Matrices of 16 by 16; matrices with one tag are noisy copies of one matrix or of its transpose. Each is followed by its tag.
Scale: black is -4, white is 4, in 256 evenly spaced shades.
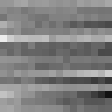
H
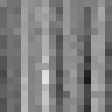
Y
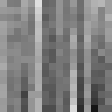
H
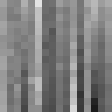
H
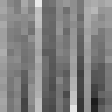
H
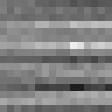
Y
